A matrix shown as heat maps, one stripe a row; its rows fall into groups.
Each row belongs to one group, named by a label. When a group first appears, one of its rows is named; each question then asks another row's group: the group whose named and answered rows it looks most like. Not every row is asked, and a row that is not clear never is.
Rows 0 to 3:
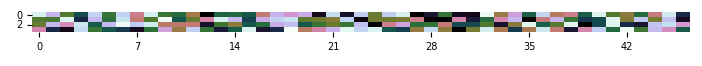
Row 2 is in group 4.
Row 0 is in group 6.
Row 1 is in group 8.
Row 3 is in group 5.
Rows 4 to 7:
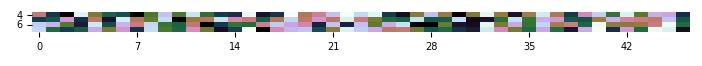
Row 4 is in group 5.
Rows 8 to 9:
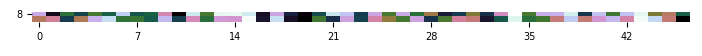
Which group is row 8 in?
8
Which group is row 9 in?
8
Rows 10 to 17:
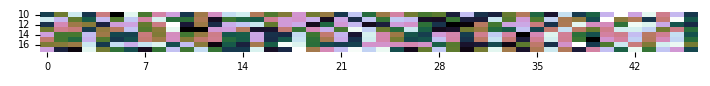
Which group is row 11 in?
6
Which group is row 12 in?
8
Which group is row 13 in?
8
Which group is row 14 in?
5
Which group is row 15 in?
5
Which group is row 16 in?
4
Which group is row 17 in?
5
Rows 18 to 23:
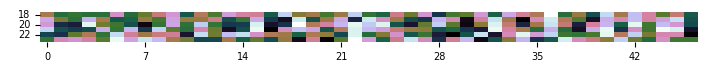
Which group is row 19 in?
5
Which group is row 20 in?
5
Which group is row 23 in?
4
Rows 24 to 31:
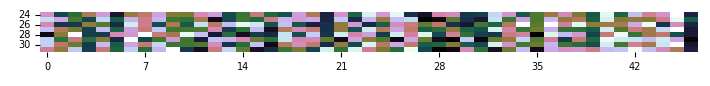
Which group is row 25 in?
6
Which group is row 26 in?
8
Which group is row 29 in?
8
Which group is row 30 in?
6
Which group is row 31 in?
8
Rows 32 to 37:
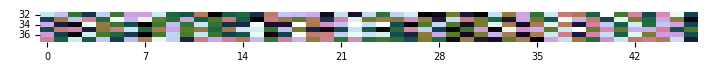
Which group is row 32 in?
6
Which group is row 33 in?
4
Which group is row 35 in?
8
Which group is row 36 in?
5
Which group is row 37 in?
8
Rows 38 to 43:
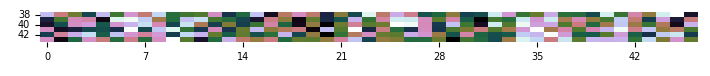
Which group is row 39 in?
4
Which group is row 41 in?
8
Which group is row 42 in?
4
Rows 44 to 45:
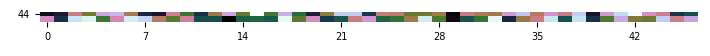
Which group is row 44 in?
8
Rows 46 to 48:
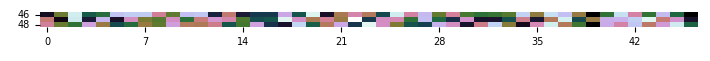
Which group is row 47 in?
8
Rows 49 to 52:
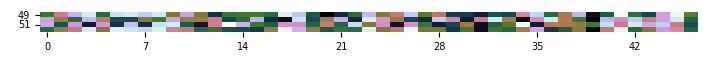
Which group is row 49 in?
4
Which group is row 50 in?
5
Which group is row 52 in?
4
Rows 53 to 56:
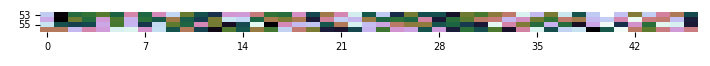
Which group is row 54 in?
8
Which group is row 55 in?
6
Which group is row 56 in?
4
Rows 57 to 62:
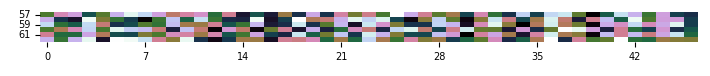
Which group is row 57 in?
4
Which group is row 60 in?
4
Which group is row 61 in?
5
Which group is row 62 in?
4
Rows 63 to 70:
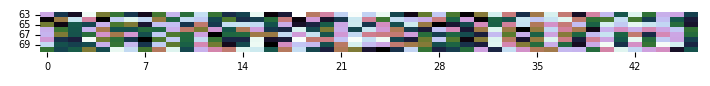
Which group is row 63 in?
5
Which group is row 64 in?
4
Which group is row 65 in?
8
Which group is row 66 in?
5
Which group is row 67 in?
6
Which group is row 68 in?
5
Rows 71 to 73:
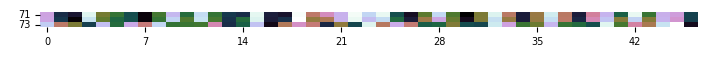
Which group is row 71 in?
5
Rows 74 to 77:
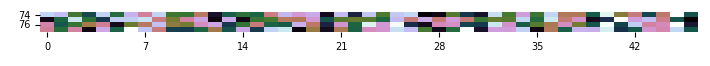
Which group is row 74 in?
6
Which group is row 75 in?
4
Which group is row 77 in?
6
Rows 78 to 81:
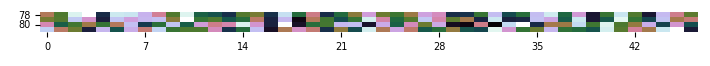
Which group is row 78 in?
4
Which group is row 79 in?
4
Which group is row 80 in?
8
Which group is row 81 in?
6
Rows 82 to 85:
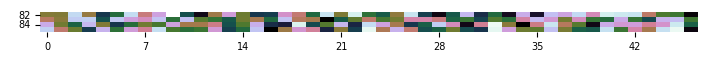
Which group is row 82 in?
8
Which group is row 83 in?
4
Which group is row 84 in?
5
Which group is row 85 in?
6
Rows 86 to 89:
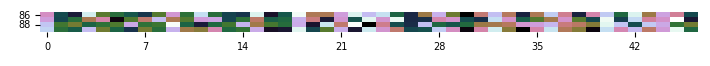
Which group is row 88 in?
8
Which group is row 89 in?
5
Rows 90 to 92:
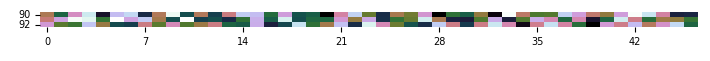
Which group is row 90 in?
8
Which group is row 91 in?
4
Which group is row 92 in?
5
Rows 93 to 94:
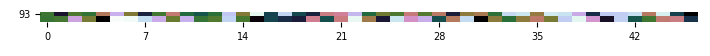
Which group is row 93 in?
8
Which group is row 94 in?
4
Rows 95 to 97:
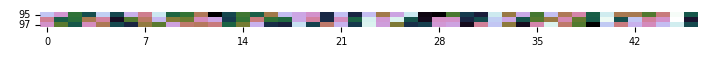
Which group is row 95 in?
6
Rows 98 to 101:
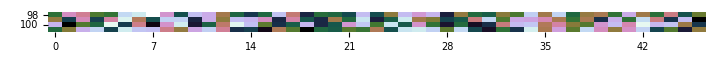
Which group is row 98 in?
4
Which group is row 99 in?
8
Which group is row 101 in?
4
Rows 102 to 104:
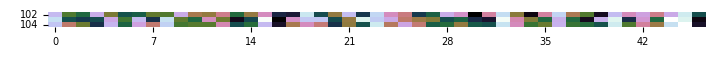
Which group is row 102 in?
5
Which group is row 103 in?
6
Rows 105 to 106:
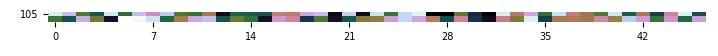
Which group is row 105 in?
6
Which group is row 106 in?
4
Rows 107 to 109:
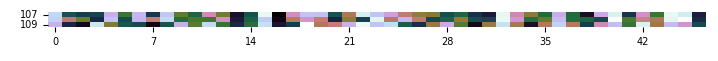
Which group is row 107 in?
6
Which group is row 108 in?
6
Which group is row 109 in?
5
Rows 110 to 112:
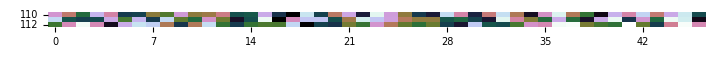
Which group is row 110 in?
5
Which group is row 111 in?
6
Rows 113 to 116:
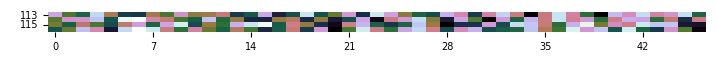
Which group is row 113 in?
5
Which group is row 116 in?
4
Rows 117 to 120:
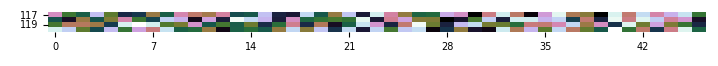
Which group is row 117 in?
5
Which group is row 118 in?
8
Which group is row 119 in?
4
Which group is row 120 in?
6
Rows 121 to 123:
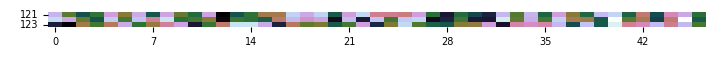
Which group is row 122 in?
6
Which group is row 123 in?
8
